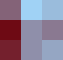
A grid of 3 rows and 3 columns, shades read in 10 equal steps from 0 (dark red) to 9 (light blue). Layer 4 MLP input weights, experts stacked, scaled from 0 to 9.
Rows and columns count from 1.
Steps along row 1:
up down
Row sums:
21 11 14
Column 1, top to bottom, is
4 0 1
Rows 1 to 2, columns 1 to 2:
4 9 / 0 6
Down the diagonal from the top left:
4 6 7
